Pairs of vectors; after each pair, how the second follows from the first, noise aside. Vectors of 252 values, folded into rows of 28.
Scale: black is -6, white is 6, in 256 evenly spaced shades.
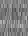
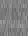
shrunk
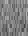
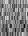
scaled up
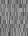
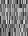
scaled up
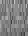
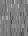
partly zeroed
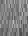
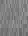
shrunk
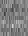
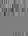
partly zeroed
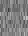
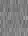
shrunk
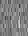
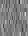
shuffled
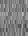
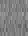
shrunk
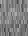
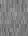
shrunk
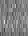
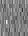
shuffled
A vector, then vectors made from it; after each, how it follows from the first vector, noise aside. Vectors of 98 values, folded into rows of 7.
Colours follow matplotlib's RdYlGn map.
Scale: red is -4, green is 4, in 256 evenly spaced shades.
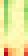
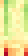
copied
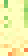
partly zeroed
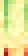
copied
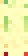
partly zeroed
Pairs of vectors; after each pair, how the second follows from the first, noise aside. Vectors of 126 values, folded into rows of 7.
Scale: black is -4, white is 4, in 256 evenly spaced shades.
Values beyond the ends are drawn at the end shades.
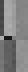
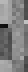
wrapped around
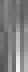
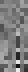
sign-scrambled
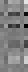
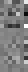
sign-scrambled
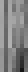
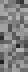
shuffled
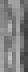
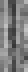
wrapped around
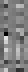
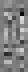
wrapped around
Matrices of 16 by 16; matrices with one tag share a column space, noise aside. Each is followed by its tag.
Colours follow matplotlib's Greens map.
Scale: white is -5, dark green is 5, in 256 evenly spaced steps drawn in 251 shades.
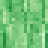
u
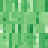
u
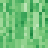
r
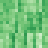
u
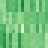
u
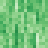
u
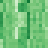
r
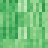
r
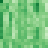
r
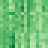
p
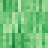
u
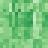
r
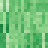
u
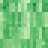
r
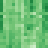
p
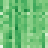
p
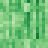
r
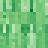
u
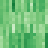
u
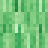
u
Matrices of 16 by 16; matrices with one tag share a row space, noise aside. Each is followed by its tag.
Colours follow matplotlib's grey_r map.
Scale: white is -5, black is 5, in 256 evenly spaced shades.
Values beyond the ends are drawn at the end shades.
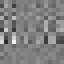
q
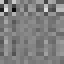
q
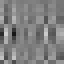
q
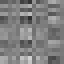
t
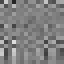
q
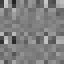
q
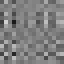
q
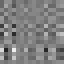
q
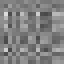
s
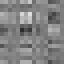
t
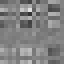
t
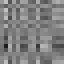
s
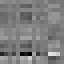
t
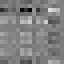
t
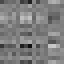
t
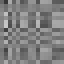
s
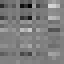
t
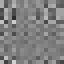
q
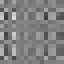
q
